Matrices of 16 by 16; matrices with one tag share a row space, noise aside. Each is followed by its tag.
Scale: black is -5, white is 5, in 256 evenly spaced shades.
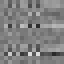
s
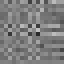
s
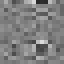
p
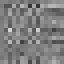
s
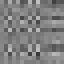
s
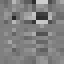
p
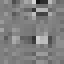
p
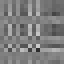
s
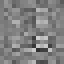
p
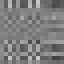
s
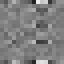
p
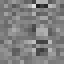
p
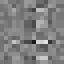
p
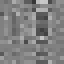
p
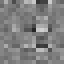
p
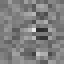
p
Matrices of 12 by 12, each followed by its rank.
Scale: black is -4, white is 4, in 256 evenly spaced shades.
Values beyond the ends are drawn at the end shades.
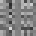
two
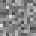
full rank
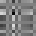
one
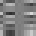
one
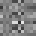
two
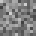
full rank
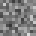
full rank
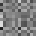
two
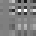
one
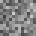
full rank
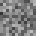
full rank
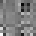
two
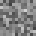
full rank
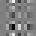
one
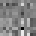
two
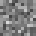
full rank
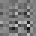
two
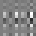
one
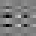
one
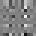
two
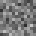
full rank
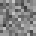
full rank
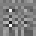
two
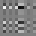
one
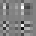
one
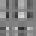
one
